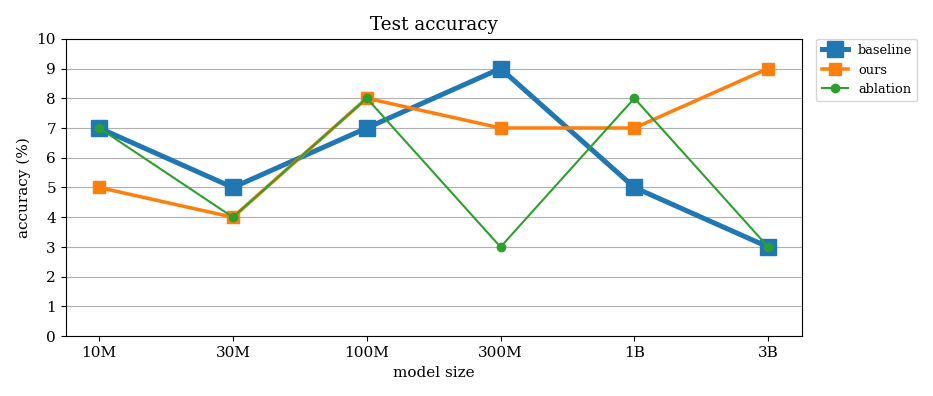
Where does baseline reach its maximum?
300M
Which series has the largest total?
ours
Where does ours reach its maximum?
3B
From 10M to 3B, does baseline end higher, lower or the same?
lower
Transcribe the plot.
Title: Test accuracy
x-axis: model size, ticks 10M 30M 100M 300M 1B 3B
y-axis: accuracy (%), ticks 0 1 2 3 4 5 6 7 8 9 10
Legend: baseline, ours, ablation
Values:
baseline: 7 5 7 9 5 3
ours: 5 4 8 7 7 9
ablation: 7 4 8 3 8 3
